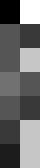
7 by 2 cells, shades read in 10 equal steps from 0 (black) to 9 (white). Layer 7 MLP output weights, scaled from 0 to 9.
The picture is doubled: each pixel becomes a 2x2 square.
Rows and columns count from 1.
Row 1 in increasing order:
0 9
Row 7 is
1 7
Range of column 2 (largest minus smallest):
7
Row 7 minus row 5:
-2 5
